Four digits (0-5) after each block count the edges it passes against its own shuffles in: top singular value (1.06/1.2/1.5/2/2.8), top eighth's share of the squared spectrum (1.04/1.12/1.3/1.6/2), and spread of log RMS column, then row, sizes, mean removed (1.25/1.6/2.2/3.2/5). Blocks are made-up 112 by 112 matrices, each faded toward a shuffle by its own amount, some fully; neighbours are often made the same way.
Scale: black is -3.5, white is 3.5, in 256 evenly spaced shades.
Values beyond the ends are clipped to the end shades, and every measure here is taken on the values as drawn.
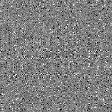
4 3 2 2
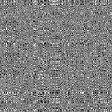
5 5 3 3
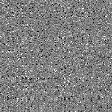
4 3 2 2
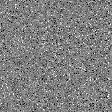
3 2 1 1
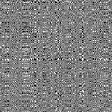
5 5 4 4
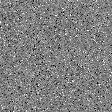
0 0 0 0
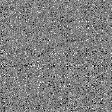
1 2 3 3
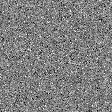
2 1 0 0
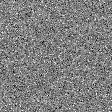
0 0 0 0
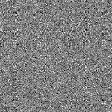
4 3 2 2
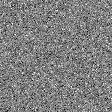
1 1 0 0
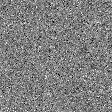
0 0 0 0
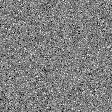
0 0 0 0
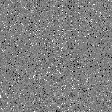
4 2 1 0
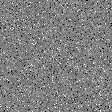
1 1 0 0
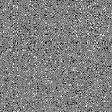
4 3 2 1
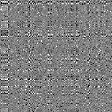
5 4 3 3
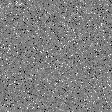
0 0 0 0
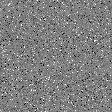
2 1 0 0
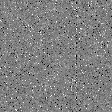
3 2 0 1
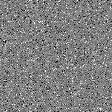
3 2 0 1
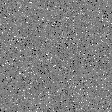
2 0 0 0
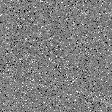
3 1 0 0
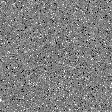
1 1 0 0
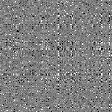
5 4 3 3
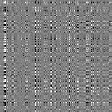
5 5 4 4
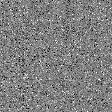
0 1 1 1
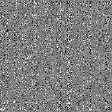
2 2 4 3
